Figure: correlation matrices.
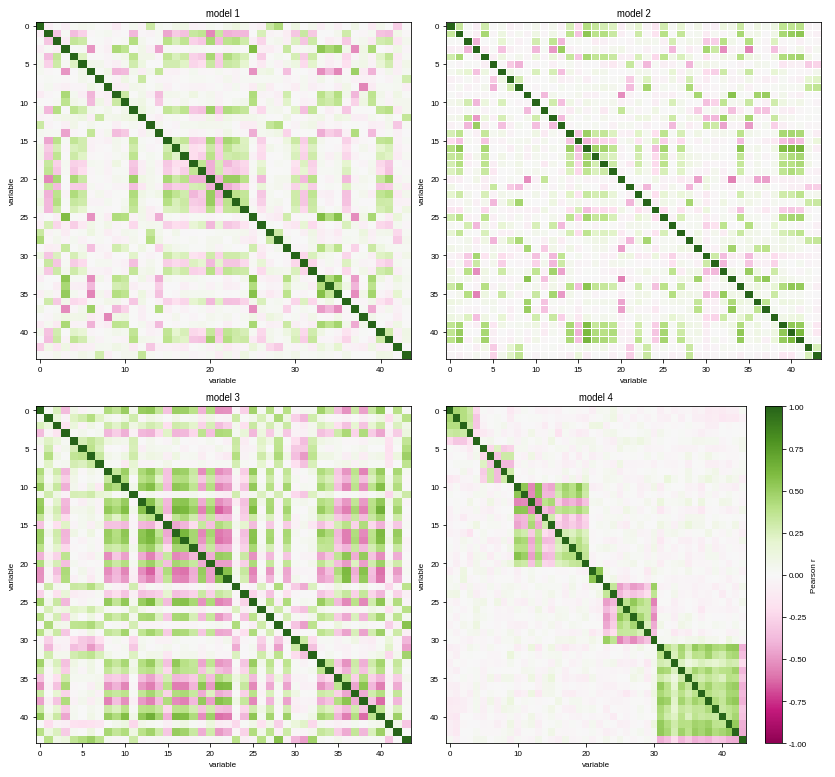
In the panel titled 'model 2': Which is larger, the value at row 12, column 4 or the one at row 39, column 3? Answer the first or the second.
the first
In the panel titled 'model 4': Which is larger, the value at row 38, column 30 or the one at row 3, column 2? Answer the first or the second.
the second
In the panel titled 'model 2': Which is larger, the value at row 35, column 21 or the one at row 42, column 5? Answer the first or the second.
the first
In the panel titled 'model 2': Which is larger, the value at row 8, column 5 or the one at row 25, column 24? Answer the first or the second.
the second
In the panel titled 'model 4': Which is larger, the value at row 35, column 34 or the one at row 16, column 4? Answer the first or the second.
the first
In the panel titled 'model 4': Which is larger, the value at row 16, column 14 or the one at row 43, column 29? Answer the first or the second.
the second
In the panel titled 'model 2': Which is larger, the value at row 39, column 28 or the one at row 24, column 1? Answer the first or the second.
the first
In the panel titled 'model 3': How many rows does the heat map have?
44
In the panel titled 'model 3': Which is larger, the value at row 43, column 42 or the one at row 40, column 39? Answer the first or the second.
the second
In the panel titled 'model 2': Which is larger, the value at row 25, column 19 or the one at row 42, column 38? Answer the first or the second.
the first
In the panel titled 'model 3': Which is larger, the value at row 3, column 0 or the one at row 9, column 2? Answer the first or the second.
the second
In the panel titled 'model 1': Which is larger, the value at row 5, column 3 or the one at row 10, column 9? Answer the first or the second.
the second
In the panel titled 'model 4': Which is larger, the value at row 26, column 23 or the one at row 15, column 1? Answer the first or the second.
the second
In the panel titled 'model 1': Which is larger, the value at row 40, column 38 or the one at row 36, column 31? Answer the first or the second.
the second
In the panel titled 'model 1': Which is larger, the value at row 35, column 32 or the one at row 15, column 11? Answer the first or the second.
the second
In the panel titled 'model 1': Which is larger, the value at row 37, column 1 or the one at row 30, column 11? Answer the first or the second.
the second
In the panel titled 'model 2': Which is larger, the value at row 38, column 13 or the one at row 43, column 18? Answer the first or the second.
the second
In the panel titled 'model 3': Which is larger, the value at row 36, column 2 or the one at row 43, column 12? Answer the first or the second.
the second
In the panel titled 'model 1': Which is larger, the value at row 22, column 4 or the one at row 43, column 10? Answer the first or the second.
the first
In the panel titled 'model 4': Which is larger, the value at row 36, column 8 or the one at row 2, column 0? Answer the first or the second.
the second
